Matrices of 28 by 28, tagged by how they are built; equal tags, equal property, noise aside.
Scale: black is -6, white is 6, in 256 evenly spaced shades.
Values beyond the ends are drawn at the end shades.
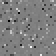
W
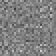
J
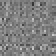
J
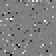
W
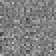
J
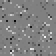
W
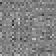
J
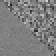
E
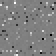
W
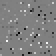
W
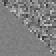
E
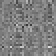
J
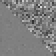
E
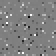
W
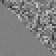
E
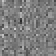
J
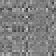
J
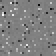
W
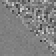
E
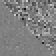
E
